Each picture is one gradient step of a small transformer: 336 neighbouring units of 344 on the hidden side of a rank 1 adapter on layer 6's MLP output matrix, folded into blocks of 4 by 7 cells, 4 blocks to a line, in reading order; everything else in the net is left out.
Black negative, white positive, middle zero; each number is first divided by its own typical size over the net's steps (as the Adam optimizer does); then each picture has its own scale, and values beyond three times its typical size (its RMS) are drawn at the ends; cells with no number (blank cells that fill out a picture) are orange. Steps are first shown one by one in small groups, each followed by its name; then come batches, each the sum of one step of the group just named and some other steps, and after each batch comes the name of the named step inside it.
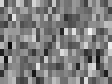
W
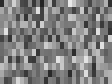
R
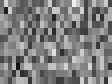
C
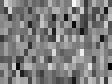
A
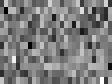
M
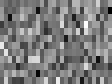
C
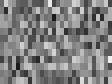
C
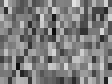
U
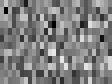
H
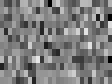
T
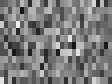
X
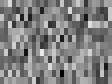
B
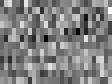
U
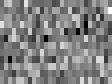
X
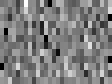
T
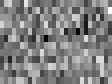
B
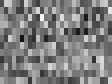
U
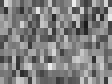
U
